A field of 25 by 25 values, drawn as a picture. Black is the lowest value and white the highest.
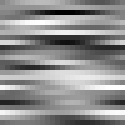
Streaks run across, left to right. The top middle is the roughest part. The bottom middle is the calmest part. There is no overall slope.
